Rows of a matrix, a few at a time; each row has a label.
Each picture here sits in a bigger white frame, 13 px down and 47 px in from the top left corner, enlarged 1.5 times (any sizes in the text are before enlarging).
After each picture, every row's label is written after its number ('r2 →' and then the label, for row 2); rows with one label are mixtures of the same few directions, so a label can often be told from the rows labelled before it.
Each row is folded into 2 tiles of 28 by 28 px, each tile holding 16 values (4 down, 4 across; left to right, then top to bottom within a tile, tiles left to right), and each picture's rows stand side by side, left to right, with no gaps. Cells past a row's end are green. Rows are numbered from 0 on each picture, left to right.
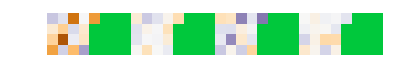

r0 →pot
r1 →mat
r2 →pot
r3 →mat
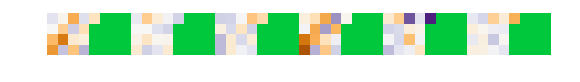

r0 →pot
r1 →mat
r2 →pot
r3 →pot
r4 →pot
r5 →pot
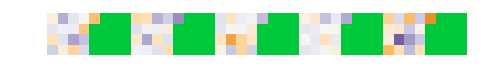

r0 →mat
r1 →pot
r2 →pot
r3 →pot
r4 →pot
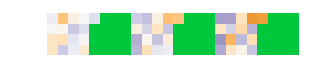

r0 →mat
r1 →pot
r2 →pot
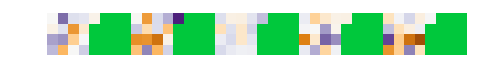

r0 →mat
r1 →pot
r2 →mat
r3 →mat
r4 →mat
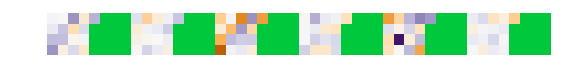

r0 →pot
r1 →mat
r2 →pot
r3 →mat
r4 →pot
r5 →pot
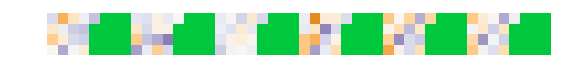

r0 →mat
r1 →mat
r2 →pot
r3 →mat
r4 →pot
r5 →pot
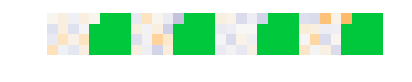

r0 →mat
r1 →mat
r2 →pot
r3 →pot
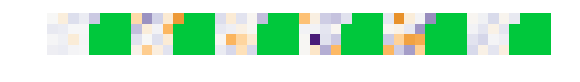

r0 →pot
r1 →mat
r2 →pot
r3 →pot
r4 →mat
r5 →pot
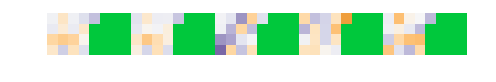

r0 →pot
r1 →pot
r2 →pot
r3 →mat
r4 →mat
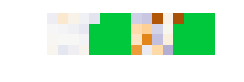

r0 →mat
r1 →pot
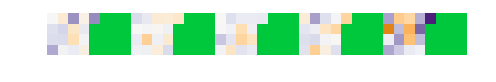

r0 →pot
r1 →pot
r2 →mat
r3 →mat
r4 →mat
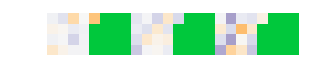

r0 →pot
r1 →pot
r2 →mat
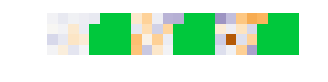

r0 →mat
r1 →pot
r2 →pot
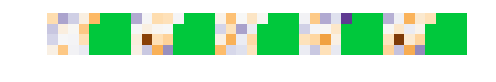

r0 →mat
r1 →pot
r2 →mat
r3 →pot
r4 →pot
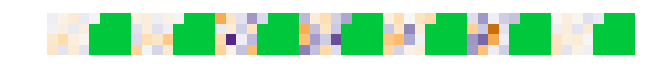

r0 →pot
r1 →mat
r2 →pot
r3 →mat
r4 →mat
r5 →mat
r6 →pot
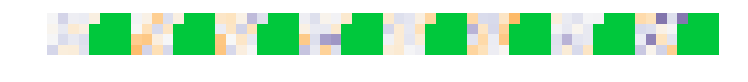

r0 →mat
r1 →pot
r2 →pot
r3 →mat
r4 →mat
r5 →mat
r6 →pot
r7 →pot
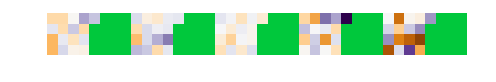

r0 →pot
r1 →mat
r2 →pot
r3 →pot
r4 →mat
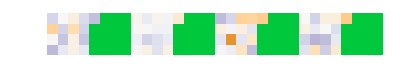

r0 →mat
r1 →pot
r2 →pot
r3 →pot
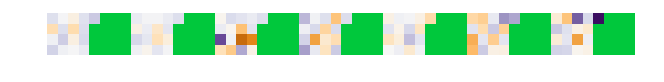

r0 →mat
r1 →mat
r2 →mat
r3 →pot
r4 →mat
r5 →pot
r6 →pot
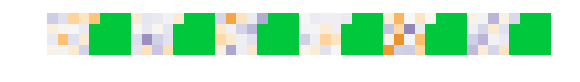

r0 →pot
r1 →pot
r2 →mat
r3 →mat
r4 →mat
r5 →pot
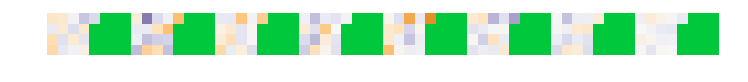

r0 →pot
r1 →mat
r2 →pot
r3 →mat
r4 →pot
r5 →pot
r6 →mat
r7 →mat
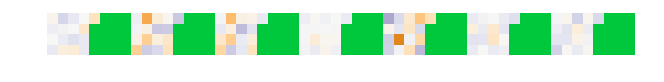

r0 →mat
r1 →mat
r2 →mat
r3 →pot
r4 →pot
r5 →mat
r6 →pot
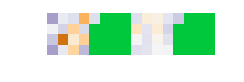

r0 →pot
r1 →mat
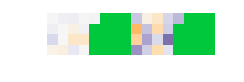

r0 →mat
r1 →mat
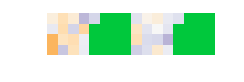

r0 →pot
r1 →mat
